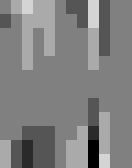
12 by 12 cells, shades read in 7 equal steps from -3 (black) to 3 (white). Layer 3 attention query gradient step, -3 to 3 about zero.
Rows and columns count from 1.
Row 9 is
0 0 0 0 0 0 0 0 -1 1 0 0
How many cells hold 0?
92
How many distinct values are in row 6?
1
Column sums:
1 -1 1 -1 1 0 1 1 -3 1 0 0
